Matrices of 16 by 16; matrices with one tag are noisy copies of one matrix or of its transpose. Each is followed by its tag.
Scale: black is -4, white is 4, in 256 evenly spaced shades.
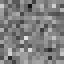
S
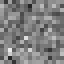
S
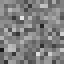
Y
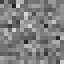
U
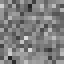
S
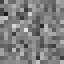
U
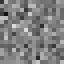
U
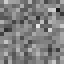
S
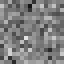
S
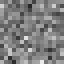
S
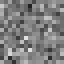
S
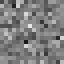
U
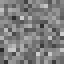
Y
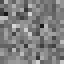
U
